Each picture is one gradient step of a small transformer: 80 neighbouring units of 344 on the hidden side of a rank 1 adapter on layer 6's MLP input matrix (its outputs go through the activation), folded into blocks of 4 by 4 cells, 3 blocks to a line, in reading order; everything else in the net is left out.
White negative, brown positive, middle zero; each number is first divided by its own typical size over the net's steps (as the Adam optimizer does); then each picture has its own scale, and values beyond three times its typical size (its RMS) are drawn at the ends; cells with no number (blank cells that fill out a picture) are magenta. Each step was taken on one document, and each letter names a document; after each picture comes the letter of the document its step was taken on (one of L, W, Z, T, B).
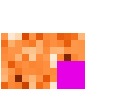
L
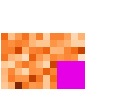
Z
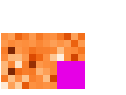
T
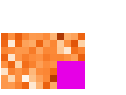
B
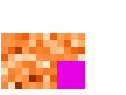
Z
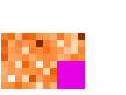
B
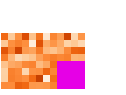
Z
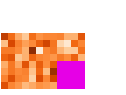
B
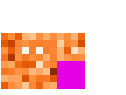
B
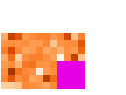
T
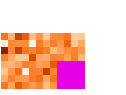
Z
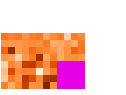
T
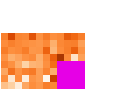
T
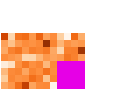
L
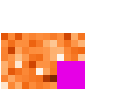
T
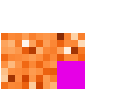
B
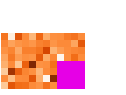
T
